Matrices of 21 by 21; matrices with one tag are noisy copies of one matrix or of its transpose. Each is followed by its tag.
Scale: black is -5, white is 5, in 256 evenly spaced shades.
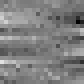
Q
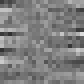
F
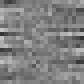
F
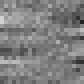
Q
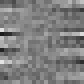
F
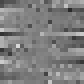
F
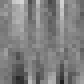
Q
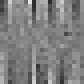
F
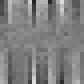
F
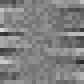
F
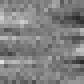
Q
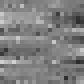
Q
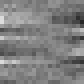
Q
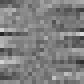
F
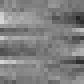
Q
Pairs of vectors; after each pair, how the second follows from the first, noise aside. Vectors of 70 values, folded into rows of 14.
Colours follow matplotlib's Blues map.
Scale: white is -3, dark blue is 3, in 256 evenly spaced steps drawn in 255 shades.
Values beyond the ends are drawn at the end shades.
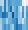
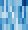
negated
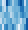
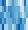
negated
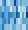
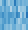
shrunk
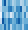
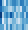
negated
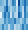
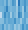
shrunk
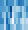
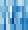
negated
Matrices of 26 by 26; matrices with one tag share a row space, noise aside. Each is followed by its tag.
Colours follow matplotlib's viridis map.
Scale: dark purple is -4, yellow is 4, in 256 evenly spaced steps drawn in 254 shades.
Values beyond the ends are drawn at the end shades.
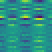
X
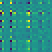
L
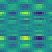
X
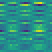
X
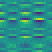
X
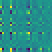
L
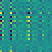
L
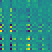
L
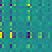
L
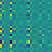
L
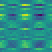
X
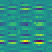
X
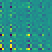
L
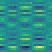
X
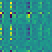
L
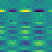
X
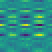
X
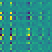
L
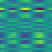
X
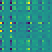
L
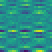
X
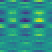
X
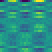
X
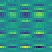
X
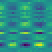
X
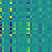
L
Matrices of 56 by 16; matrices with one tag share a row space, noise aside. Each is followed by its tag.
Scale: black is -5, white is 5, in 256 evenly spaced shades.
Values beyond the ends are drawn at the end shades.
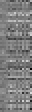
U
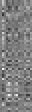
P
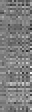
U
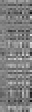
U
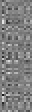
P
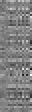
U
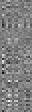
P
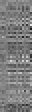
U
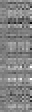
U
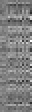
U
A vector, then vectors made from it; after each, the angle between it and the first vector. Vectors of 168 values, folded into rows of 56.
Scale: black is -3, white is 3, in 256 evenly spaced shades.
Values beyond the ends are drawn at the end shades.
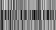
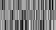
orthogonal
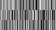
orthogonal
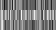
nearly opposite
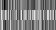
nearly opposite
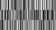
partly aligned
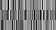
partly aligned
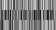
nearly parallel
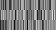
orthogonal
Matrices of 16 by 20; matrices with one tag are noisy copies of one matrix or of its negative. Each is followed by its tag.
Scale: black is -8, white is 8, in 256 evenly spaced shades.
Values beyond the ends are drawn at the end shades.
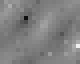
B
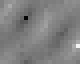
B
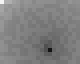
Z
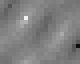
B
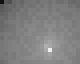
Z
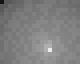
Z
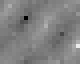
B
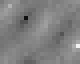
B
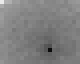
Z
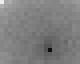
Z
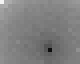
Z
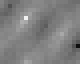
B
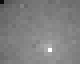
Z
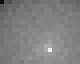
Z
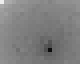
Z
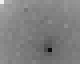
Z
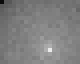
Z
